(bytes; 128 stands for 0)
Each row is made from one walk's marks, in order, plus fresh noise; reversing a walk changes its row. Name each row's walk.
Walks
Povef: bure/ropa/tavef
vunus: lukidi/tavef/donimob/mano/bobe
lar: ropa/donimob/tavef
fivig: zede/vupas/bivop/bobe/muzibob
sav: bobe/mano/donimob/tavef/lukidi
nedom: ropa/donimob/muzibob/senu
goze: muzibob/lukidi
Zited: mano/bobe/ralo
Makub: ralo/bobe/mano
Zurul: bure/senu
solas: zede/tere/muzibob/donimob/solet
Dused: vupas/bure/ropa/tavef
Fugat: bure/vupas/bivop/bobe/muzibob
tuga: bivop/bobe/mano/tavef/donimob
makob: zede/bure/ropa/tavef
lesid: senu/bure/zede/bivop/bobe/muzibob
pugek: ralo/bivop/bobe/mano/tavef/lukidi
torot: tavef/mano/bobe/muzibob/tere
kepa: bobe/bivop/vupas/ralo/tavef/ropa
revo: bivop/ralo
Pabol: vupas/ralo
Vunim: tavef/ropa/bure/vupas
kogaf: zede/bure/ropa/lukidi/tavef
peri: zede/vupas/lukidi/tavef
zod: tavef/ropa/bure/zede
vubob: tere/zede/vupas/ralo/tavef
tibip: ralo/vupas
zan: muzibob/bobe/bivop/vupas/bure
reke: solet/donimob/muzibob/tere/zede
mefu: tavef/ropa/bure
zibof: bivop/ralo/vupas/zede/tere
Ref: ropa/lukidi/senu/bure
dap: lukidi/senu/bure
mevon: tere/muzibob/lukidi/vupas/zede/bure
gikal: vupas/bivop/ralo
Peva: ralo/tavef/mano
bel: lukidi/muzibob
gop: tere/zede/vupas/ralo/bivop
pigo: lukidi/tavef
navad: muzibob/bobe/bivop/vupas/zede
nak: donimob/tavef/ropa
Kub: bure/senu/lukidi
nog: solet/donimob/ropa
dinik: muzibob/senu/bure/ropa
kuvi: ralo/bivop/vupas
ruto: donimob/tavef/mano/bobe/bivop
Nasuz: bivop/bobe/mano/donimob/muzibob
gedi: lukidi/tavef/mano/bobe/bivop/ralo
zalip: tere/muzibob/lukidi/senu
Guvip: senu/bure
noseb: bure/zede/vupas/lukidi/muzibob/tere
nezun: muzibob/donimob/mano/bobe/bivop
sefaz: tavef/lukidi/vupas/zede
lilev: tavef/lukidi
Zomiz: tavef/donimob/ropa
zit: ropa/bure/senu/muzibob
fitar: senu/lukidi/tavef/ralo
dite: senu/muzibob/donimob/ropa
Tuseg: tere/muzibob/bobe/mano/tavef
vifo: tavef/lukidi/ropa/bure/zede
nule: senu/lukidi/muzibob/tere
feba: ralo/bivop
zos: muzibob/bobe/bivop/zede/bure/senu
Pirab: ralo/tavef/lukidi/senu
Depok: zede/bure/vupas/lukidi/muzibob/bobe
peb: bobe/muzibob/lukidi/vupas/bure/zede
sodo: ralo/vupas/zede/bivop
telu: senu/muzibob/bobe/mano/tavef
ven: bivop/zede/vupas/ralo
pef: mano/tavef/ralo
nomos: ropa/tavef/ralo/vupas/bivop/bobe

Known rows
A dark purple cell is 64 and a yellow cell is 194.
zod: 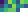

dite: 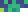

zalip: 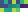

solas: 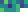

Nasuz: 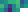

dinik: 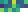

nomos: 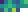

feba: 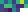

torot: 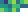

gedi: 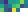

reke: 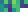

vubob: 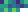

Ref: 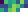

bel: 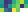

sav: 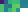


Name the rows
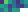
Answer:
gop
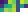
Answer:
mefu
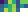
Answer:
Vunim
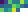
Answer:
vifo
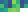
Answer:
peb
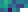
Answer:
zibof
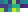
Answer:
nule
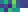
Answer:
lesid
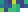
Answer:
telu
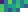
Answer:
ruto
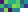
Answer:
nog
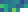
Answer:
kepa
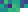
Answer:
Depok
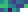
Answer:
sodo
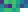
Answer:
noseb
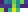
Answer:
dap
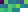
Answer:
nedom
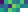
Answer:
kogaf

